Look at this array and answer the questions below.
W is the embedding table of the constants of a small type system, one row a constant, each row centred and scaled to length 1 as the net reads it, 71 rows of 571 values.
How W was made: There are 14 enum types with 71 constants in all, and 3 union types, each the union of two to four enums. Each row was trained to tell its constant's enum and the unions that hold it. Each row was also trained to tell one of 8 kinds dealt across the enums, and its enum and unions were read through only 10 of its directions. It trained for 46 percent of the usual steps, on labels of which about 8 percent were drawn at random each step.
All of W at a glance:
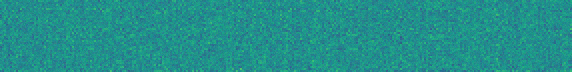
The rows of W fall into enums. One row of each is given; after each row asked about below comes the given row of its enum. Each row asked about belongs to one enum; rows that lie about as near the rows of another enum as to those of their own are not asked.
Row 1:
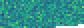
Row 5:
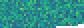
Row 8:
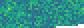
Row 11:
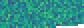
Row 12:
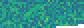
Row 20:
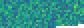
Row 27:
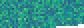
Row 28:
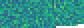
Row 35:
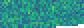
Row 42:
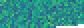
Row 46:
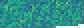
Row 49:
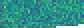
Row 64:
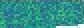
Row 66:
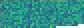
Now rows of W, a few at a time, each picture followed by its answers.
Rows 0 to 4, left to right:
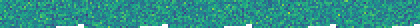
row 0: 20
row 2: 5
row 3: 20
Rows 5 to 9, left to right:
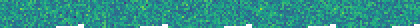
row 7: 1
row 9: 46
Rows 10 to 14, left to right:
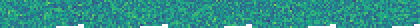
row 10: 11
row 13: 1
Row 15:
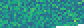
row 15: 27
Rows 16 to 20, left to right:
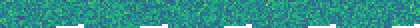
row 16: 46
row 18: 8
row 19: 20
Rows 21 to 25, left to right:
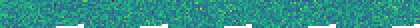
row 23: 5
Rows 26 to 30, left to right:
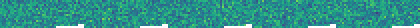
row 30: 8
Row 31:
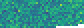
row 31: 5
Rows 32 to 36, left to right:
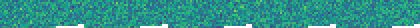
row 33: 27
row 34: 46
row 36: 5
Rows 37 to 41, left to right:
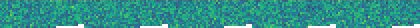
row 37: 66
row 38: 20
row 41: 27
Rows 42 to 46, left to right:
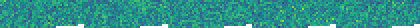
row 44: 64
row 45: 12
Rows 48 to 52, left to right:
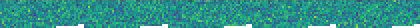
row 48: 46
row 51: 35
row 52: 12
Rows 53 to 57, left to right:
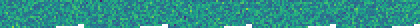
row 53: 66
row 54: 64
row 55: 12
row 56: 20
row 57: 5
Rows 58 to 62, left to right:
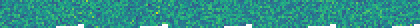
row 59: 27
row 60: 11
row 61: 66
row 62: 11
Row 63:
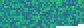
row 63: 66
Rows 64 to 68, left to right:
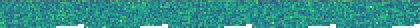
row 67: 11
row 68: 11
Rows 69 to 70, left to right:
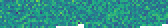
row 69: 1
